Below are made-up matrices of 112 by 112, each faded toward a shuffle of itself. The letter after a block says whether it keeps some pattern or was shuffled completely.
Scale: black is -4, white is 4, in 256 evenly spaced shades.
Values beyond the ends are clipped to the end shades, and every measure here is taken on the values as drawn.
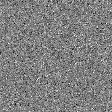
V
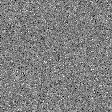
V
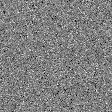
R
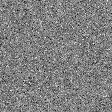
R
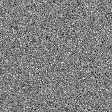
R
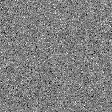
V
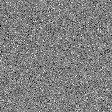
V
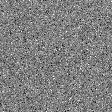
R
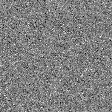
V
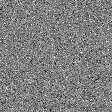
R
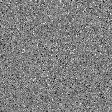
V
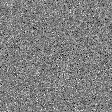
R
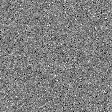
V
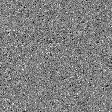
V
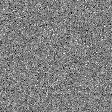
V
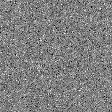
V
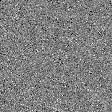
V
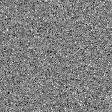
V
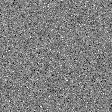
R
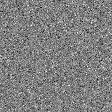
R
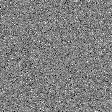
R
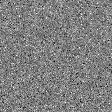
R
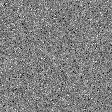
R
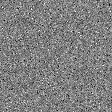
R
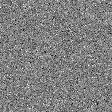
V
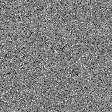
V
